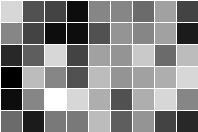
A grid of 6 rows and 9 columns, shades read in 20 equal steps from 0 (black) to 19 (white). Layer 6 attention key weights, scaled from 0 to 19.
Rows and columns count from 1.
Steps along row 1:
down down down up same down up down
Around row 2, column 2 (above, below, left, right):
6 7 10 1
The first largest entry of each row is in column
1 8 3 9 3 5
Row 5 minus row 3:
-2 3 3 11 1 -5 -2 8 -4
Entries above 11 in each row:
2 1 4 5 5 1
